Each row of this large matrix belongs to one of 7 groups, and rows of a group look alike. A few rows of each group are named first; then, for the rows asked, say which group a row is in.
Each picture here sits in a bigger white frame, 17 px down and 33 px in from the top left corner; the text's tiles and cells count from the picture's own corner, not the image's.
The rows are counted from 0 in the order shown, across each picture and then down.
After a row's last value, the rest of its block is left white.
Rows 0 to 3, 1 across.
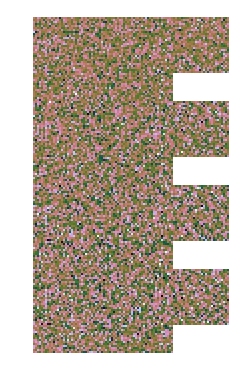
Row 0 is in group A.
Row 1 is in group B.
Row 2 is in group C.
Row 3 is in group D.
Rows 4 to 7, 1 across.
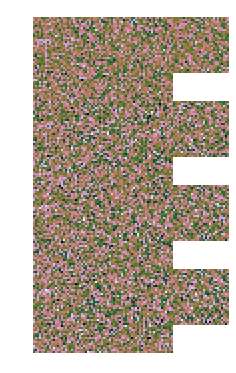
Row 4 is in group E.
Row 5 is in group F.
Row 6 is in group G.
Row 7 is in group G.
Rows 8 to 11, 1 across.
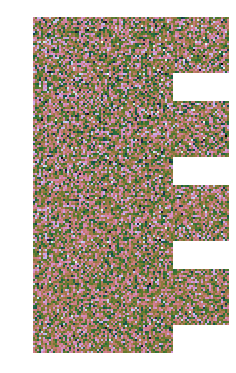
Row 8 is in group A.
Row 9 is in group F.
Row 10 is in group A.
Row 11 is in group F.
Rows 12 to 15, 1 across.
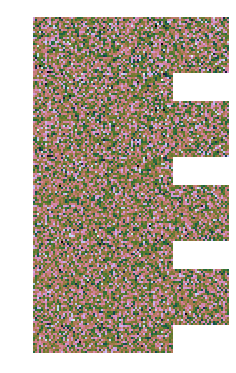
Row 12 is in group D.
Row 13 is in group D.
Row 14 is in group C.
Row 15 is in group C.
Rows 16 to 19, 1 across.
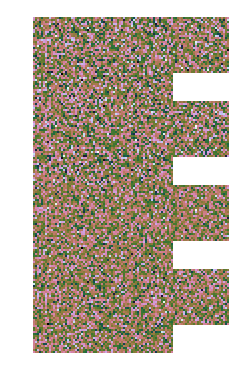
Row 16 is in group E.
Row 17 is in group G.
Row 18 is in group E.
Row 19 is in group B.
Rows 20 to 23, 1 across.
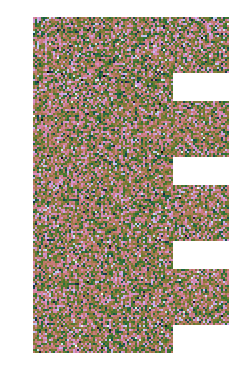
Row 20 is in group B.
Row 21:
F
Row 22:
A
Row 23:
A
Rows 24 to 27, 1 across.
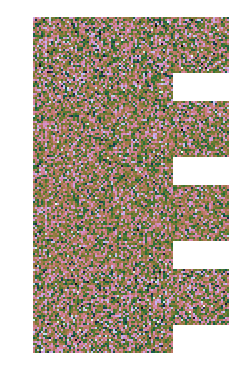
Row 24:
D
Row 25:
B
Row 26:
E
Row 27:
F
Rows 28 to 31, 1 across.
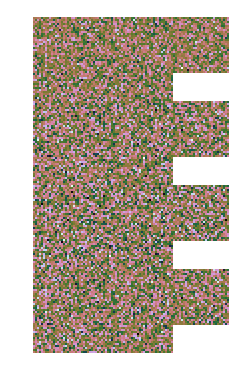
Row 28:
E
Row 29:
D
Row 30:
F
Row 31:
D
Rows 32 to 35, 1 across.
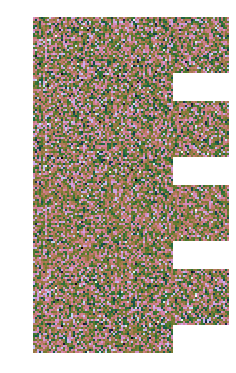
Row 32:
E
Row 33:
E
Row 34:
E
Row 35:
G
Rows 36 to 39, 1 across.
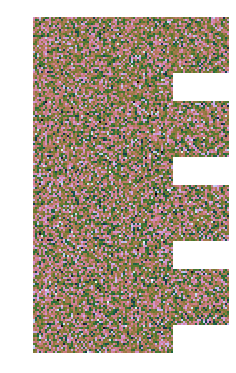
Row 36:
D
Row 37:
F
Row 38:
D
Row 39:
G
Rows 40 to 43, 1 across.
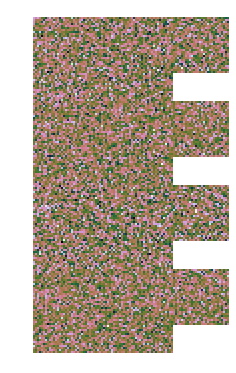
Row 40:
F
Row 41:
A
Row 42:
G
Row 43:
B
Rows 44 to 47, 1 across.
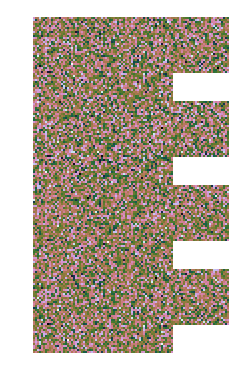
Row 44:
D
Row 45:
C
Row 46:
B
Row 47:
D
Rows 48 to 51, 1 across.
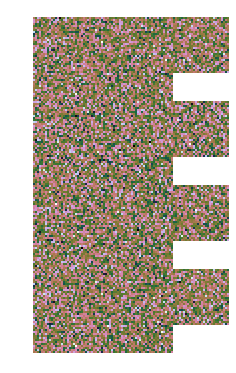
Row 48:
A
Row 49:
C
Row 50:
E
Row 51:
A
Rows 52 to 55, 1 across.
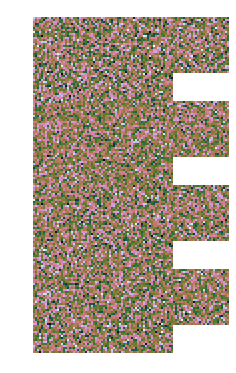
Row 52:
F
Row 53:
B
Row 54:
F
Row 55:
A
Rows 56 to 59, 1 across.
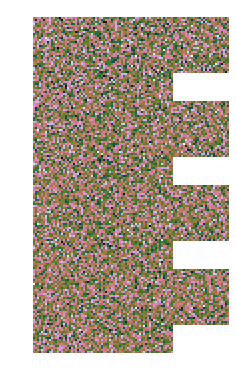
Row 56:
G
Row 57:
C
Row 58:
C
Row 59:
F
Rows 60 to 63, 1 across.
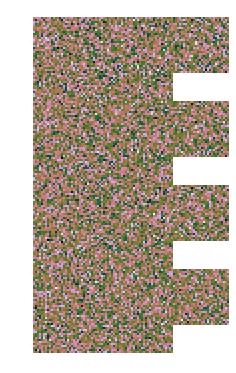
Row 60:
G
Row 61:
G
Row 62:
F
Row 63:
E
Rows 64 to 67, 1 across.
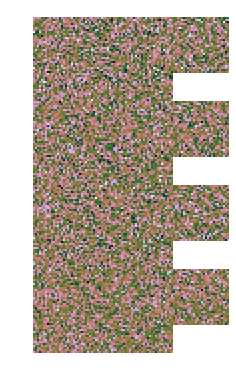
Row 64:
F
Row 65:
C
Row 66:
G
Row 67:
B
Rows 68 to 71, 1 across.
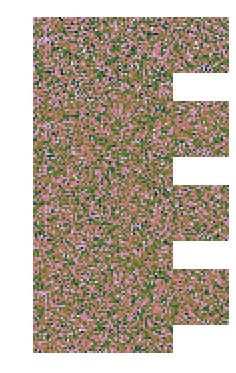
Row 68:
G
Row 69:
A
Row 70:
D
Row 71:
E
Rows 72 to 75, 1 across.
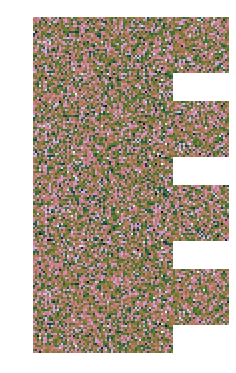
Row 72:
A
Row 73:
A
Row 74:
D
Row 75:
A
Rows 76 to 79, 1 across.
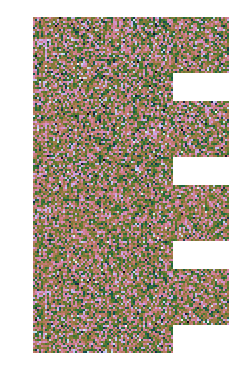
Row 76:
E
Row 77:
B
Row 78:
A
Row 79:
E
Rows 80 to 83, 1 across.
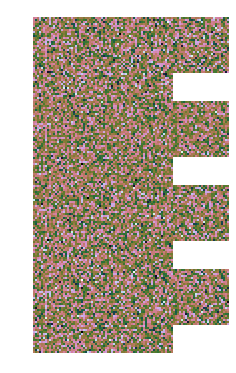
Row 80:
D
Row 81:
E
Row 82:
F
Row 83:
E
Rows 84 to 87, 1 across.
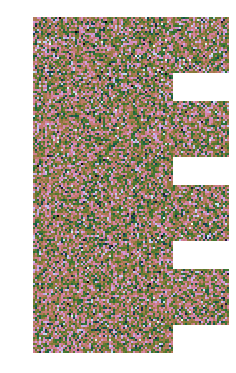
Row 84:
A
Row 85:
B
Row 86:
G
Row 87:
F
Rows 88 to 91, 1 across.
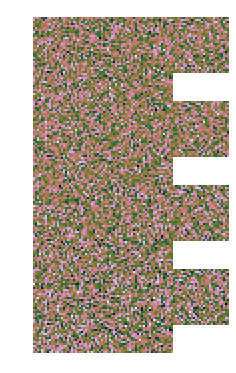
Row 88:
F
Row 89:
D
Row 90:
C
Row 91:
F
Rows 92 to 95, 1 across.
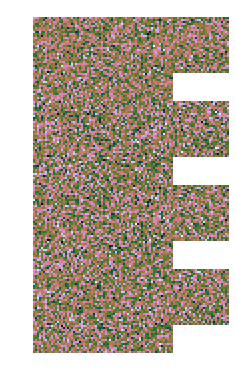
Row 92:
F
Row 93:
B
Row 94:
F
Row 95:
C
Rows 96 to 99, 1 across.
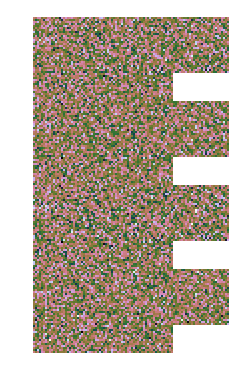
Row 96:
G
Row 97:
G
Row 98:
G
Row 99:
E
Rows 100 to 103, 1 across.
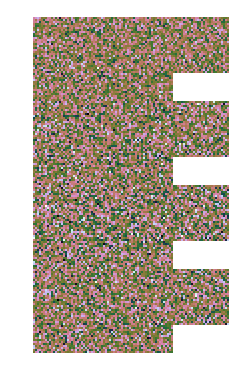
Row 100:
C
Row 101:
A
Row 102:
G
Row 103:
G
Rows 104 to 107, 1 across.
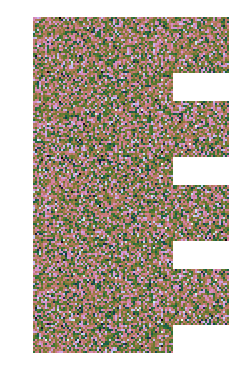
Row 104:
C
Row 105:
C
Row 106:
G
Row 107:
C
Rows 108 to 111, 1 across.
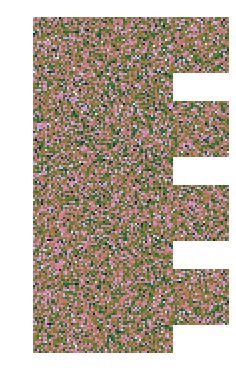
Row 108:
A
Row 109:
E
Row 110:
F
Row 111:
A
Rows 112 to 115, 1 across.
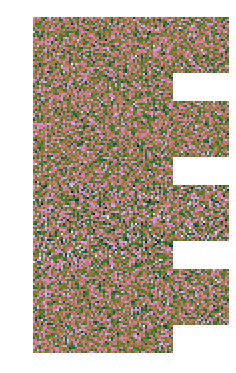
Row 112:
F
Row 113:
E
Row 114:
F
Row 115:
D
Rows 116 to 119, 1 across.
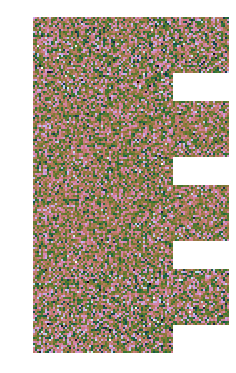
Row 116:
D
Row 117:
A
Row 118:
A
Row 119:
F
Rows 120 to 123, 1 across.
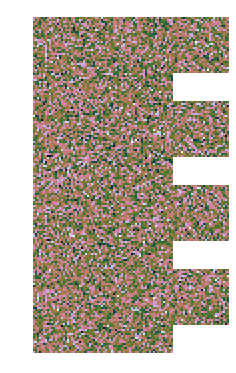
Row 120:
E
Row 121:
F
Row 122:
C
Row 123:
B
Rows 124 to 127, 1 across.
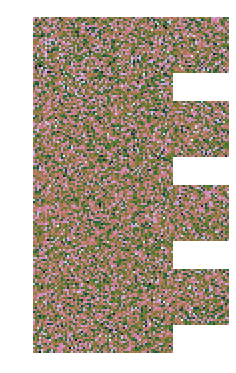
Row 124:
D
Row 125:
G
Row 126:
B
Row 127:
F
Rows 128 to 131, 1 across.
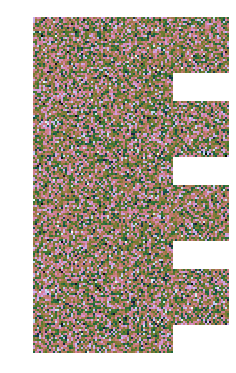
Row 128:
F
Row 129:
G
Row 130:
F
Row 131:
G
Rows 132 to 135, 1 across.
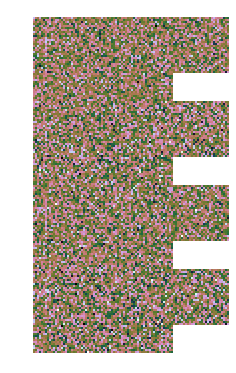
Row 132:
D
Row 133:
C
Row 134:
E
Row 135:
G
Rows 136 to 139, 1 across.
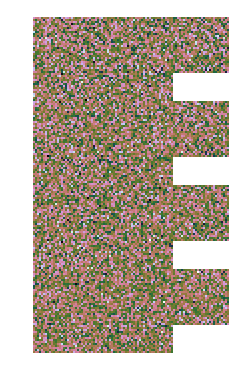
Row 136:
G
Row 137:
C
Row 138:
F
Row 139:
A
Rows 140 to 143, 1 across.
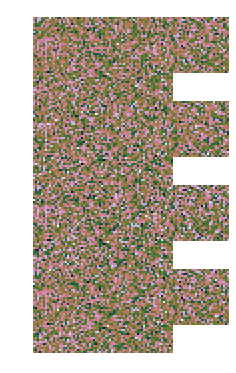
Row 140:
B
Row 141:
E
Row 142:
B
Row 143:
B
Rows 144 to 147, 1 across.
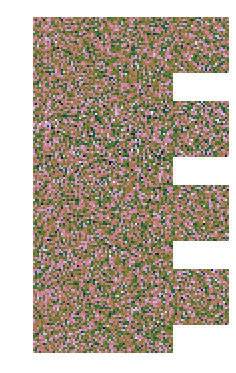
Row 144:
G
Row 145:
G
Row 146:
F
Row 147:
B
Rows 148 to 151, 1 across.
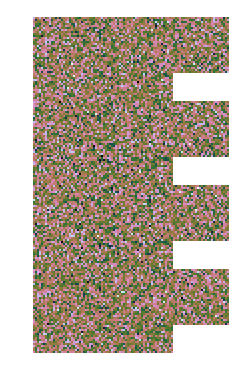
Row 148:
D
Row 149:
C
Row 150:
C
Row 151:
B
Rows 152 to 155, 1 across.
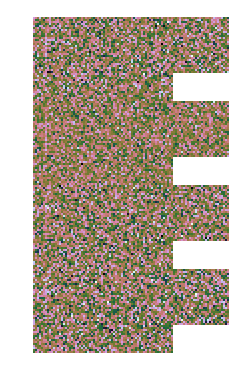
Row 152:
D
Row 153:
E
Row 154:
G
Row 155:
G
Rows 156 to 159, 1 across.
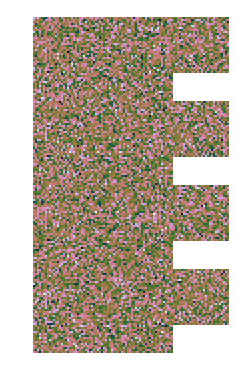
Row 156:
F
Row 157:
C
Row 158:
B
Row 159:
A
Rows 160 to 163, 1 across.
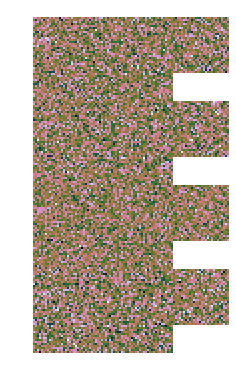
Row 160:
G
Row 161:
D
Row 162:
E
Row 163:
A
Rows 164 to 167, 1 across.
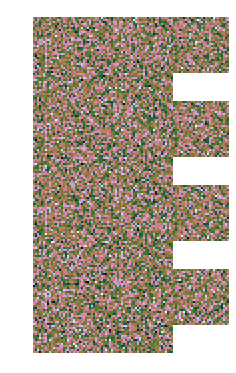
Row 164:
E
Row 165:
E
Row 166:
E
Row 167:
A
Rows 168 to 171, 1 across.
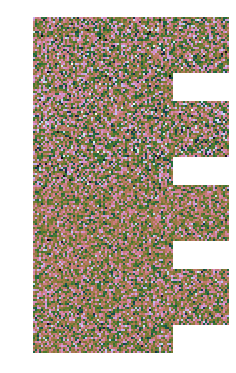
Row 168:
F
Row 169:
G
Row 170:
F
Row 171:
C
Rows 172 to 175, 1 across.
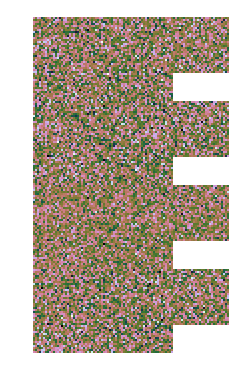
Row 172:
A
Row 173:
B
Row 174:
B
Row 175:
F
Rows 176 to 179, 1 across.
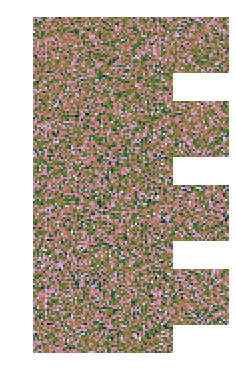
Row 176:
B
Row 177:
A
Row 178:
F
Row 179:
D
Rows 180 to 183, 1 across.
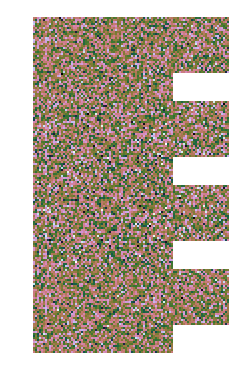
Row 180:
G
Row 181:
A
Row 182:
A
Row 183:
B
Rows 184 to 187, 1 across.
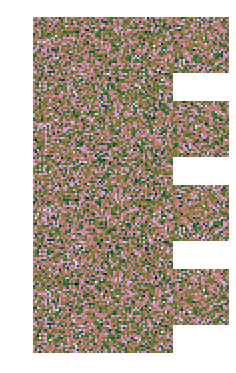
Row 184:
A
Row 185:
E
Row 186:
A
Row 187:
A
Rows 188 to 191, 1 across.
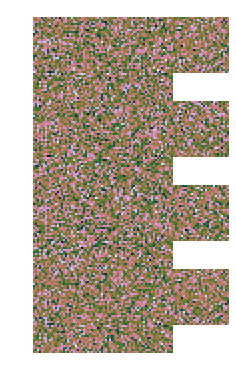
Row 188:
A
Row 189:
B
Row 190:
E
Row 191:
A
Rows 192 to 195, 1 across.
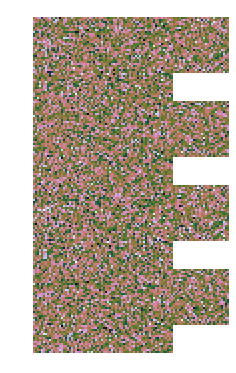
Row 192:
A
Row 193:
F
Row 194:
A
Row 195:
F
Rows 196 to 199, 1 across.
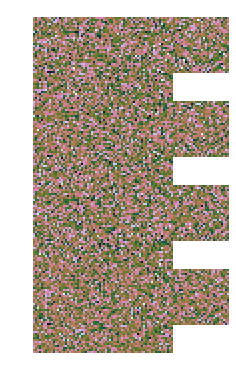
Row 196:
A
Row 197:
F
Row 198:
C
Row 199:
D
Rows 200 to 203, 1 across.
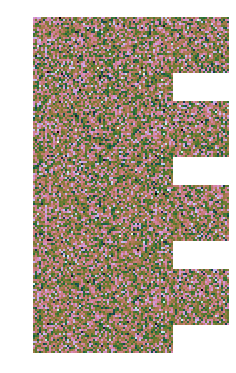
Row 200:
C
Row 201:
B
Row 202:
D
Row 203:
B
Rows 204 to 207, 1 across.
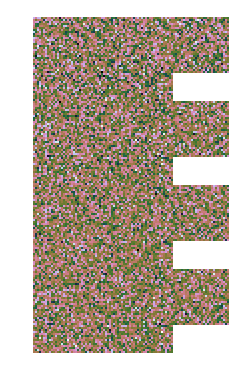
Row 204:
C
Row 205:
A
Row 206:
D
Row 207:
A
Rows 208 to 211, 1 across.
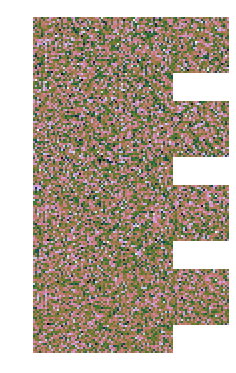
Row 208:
E
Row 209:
C
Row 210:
B
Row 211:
B
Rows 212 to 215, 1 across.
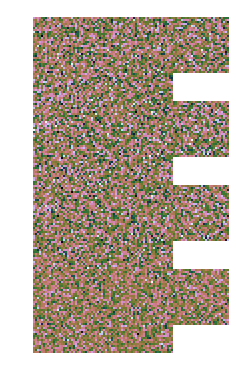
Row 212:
F
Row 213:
G
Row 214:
G
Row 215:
D
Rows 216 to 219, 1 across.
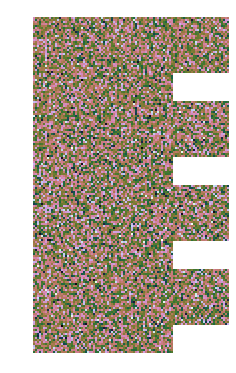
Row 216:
E
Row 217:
F
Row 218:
D
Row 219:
G
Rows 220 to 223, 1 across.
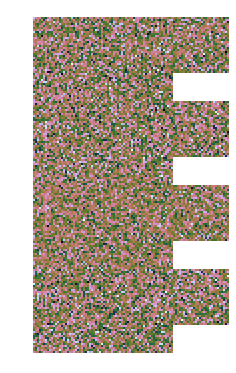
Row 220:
F
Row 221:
D
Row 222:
G
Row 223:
B
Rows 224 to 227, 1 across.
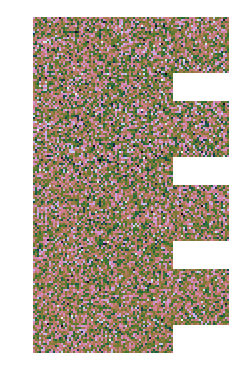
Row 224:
A
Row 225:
C
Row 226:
B
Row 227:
F
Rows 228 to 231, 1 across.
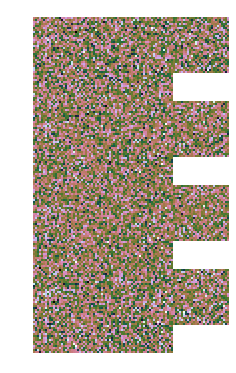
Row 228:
G
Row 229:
A
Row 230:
A
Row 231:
A
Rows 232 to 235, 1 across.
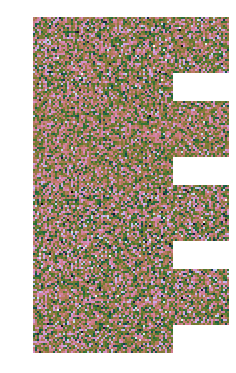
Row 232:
A
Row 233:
F
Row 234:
F
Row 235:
B
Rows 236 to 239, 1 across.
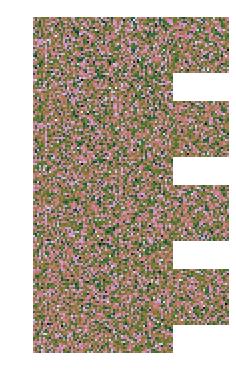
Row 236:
E
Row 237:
E
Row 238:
C
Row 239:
F
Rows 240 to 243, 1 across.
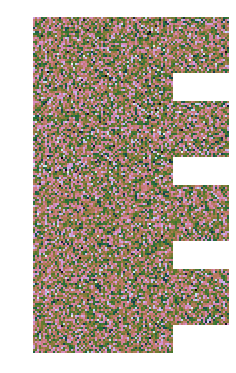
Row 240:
F
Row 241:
F
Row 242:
C
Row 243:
G
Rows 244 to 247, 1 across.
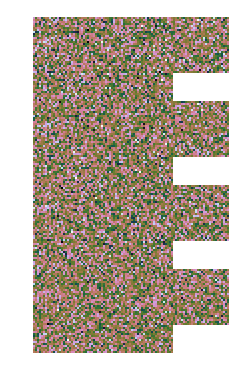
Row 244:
A
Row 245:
A
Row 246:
G
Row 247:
B
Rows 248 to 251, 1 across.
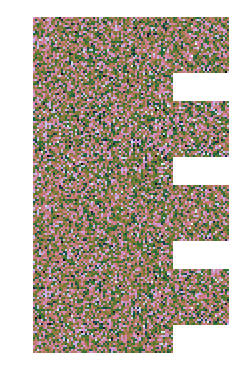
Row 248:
G
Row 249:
D
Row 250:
G
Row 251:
D
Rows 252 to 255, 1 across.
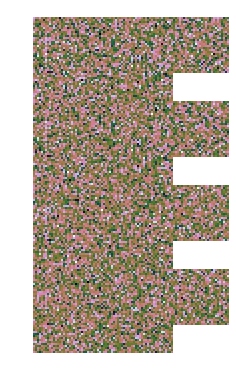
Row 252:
D
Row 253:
D
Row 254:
A
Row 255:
B
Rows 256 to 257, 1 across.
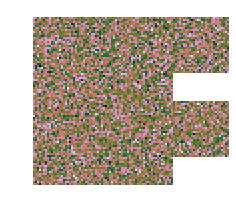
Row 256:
D
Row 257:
A
